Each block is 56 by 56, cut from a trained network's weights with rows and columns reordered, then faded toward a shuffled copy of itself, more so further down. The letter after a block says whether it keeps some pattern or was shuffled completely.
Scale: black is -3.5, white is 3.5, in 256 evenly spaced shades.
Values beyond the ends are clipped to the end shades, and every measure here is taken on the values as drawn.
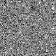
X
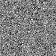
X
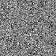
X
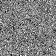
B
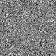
X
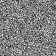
B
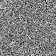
B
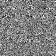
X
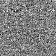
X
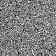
B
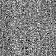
X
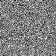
X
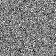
B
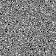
X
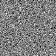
X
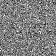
B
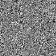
X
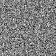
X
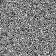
B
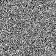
B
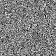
B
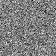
B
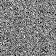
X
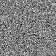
X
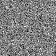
B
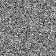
B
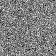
B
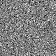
B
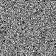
X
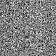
X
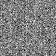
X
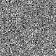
X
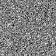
X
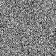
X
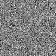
X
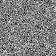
B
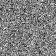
B
